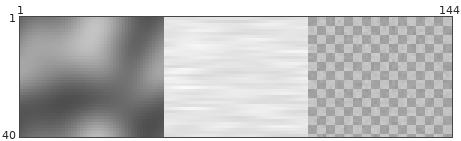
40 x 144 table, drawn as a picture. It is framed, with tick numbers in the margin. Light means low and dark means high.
The table splits into one row of 3 panels. Panel 1,1: middling, smooth, strong in contrast. Panel 1,2: very low, streaked across, faint in contrast. Panel 1,3: low, checkered.
